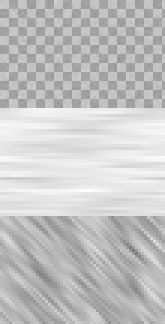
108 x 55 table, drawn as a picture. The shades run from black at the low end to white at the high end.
The table splits into 3 rows of 1 panel. Panel 1,1: high, checkered. Panel 2,1: very high, streaked across, faint in contrast. Panel 3,1: high, slanting down to the right.
